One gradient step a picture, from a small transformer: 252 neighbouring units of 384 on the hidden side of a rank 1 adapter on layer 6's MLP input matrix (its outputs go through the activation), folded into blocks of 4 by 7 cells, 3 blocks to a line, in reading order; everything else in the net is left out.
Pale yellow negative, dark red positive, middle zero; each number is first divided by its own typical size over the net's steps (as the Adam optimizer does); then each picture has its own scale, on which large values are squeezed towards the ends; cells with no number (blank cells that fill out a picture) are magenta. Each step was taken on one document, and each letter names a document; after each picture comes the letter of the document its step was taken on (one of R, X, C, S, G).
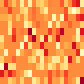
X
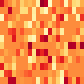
X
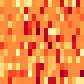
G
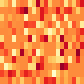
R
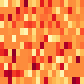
R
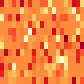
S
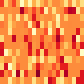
X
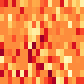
G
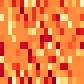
G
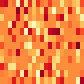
G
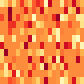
X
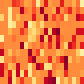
G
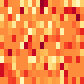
X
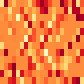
X
